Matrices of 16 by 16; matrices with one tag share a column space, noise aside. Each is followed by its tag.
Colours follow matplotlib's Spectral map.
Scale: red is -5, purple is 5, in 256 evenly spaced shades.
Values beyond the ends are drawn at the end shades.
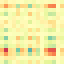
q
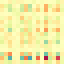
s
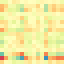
s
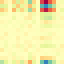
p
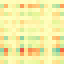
q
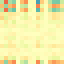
p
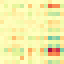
q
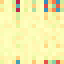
p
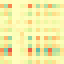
q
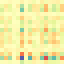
s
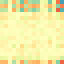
p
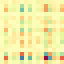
s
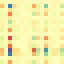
q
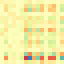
s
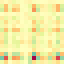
s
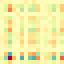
s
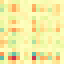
s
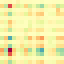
q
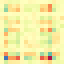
s
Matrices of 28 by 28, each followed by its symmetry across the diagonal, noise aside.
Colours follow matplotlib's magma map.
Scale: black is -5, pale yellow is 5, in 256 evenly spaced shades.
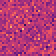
symmetric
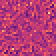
symmetric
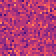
antisymmetric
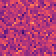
antisymmetric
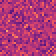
symmetric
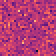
neither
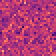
neither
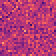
antisymmetric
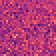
neither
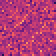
symmetric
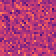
antisymmetric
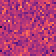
neither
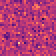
antisymmetric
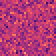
neither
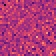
symmetric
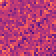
symmetric
